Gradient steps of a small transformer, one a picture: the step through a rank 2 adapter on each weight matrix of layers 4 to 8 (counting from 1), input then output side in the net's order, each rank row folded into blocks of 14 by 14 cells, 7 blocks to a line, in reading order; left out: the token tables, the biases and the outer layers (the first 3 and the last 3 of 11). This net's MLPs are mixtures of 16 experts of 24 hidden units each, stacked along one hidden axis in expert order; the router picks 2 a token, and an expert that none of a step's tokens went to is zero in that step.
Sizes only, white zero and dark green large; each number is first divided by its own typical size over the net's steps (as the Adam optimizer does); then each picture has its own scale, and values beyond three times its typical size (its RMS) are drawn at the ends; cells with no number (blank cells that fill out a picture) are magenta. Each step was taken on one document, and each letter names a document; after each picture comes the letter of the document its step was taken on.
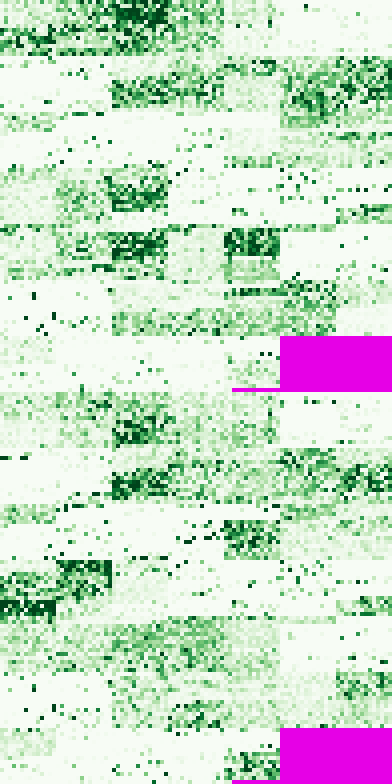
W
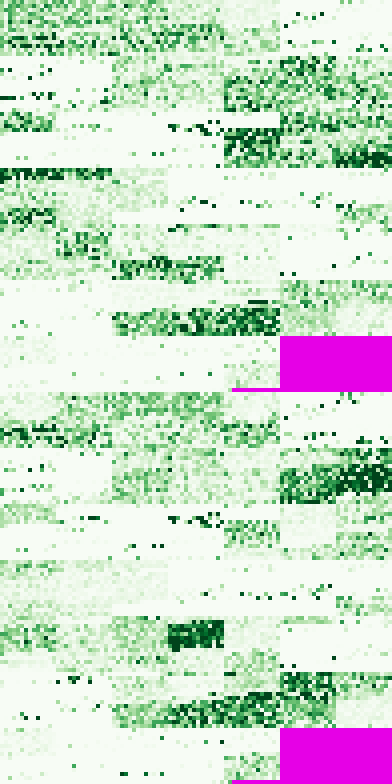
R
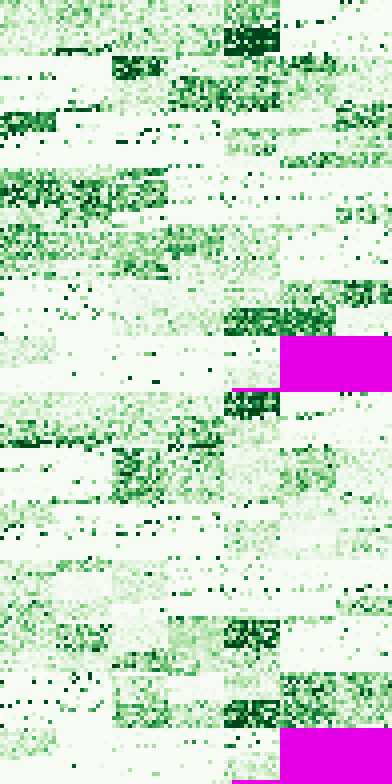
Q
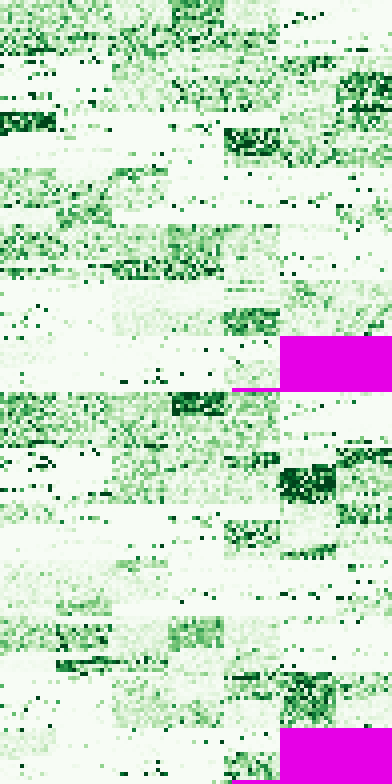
R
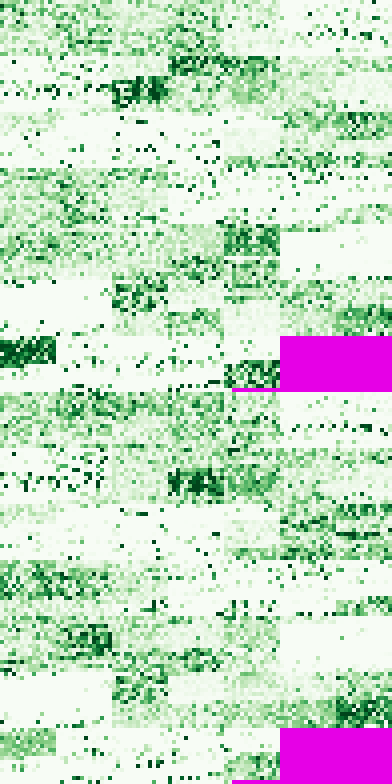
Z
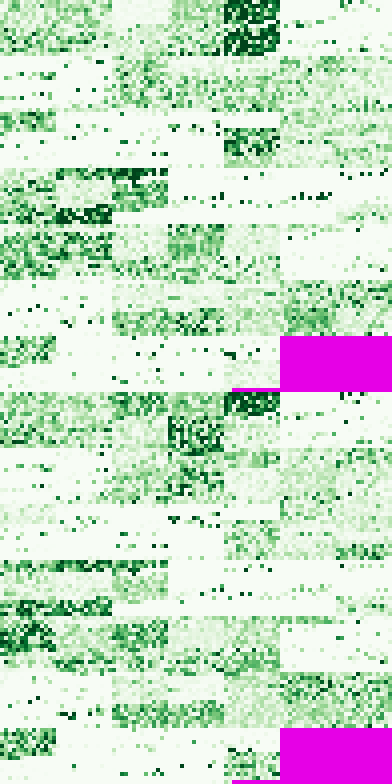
R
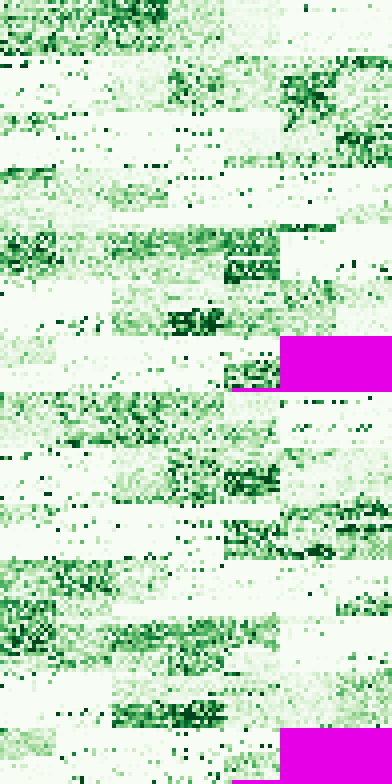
W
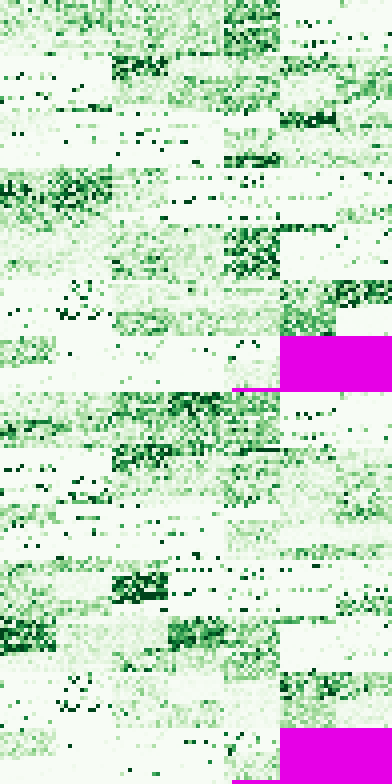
Q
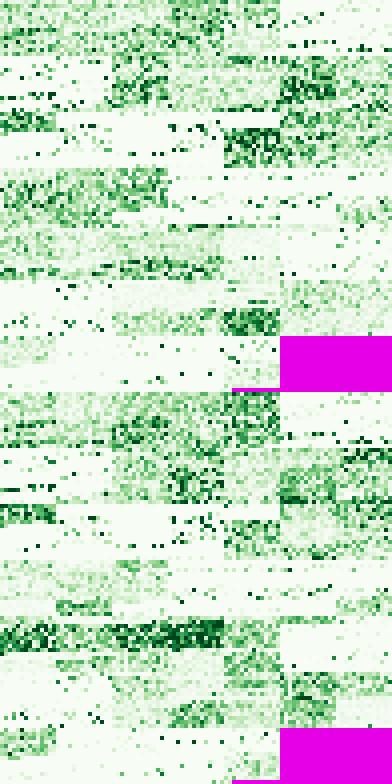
R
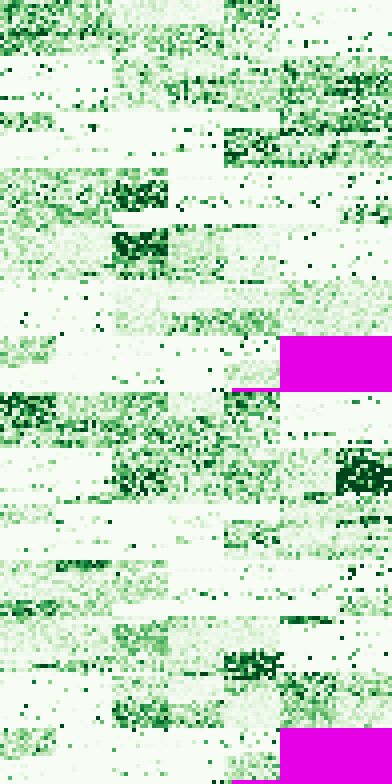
R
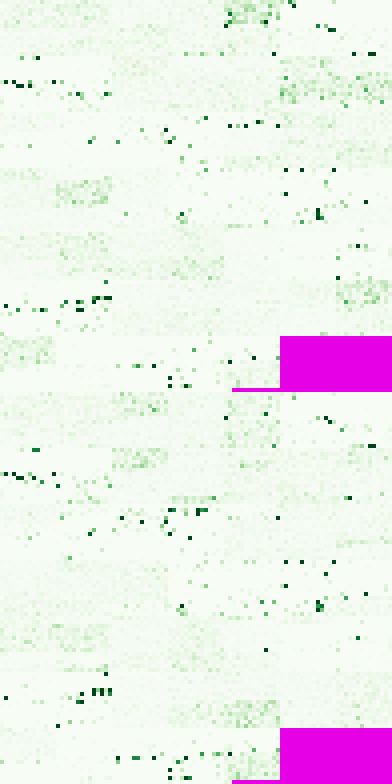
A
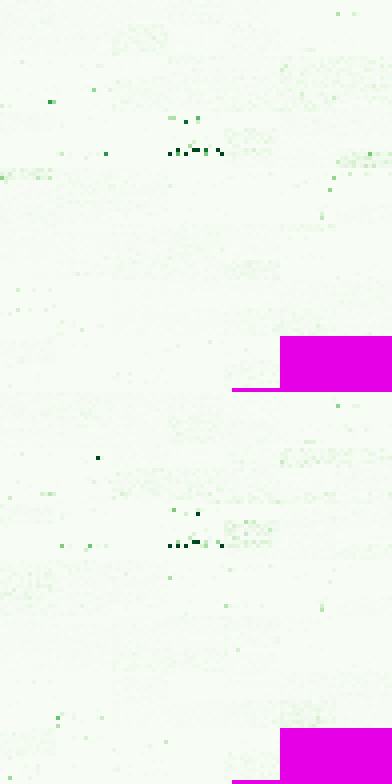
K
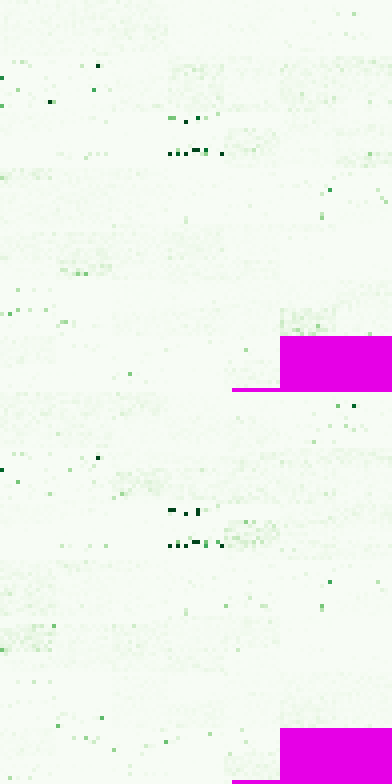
K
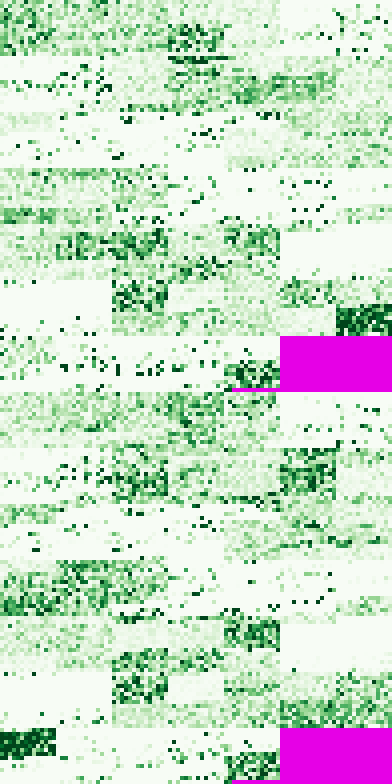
Z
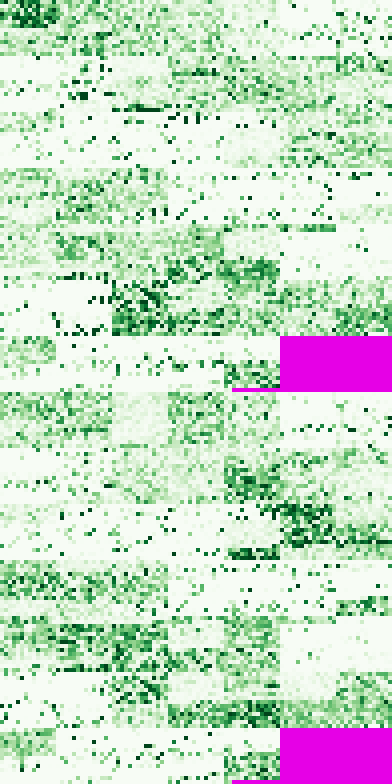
Z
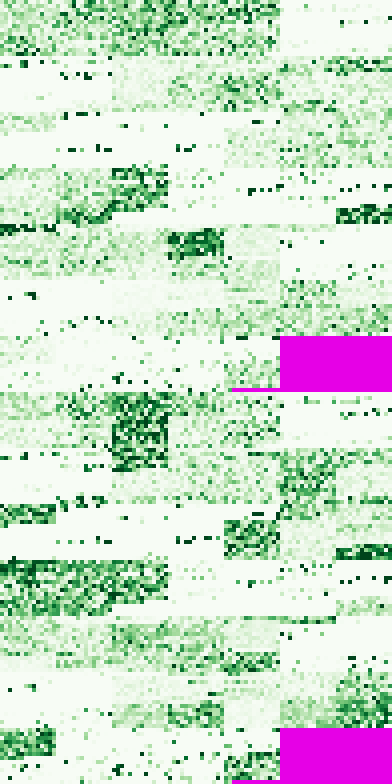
W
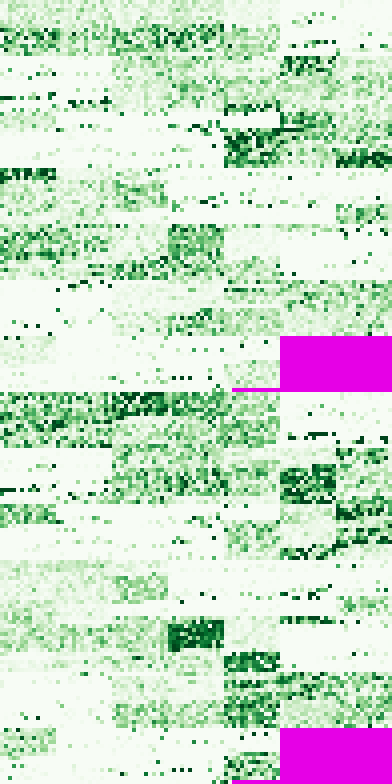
R
